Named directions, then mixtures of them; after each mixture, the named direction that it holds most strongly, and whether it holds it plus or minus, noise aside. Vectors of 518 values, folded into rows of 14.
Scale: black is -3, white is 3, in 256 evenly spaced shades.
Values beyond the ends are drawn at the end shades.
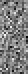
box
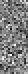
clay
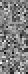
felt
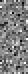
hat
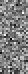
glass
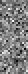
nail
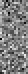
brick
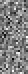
box, minus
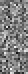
felt, minus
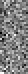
brick, minus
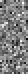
hat, minus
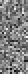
glass, plus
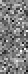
nail, minus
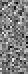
box, plus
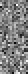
felt, plus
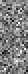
nail, minus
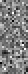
nail, minus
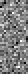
hat, minus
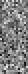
brick, minus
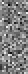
clay, plus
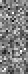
nail, minus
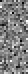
hat, plus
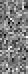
box, minus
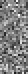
hat, minus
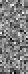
glass, plus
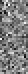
brick, minus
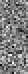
clay, plus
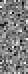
hat, plus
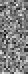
box, minus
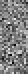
clay, minus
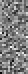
brick, plus
